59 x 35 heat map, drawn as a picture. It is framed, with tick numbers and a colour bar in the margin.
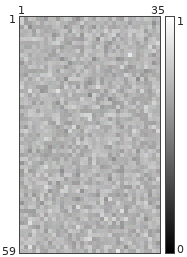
Slope: none. Grain: fine. Histogram: bell-shaped. Seam: none. Mirror symmetry: none. Average level on the scale: 70%.
